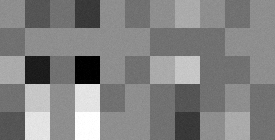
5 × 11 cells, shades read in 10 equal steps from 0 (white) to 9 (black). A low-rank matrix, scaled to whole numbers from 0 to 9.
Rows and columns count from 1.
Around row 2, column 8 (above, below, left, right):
3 2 5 5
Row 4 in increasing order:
1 2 4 4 4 5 5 5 5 5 6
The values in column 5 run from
4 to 5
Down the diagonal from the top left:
4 4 5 1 4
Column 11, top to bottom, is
4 4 4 5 5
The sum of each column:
23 21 22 21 21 22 22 23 23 21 22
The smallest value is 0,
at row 5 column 4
